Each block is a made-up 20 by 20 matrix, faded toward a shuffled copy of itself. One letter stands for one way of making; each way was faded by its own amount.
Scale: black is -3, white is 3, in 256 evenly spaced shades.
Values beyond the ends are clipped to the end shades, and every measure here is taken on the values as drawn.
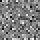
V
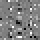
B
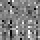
B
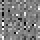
B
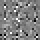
B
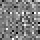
B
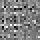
B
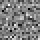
V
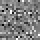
V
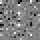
B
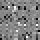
B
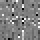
B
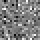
V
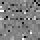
V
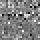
V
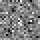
V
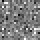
V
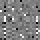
B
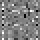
B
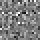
V
